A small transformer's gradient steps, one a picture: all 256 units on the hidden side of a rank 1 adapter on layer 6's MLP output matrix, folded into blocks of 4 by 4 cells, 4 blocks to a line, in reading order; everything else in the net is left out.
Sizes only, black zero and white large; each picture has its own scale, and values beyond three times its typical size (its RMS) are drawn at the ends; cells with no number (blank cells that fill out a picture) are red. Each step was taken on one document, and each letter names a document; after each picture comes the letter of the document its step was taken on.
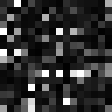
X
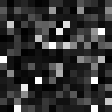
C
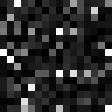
X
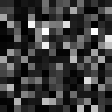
C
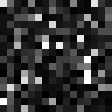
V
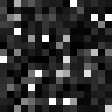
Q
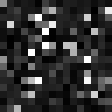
V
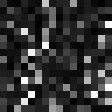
V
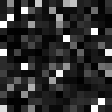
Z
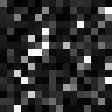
V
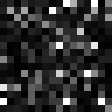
Q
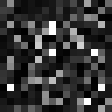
C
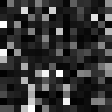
Z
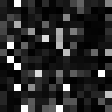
X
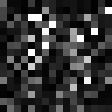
V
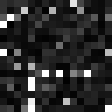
Z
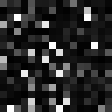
Q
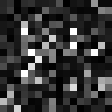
V
